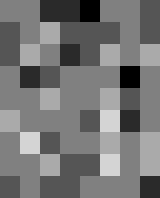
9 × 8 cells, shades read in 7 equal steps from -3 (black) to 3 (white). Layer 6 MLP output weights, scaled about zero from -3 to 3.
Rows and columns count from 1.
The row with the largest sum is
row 7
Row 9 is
-1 0 -1 -1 0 0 0 -2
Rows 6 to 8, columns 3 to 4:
0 0 | -1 0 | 1 -1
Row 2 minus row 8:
-1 0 0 0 0 -3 0 -2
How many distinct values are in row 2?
3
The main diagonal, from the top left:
0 0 0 0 0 2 0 1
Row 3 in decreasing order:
1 1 1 0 0 -1 -1 -2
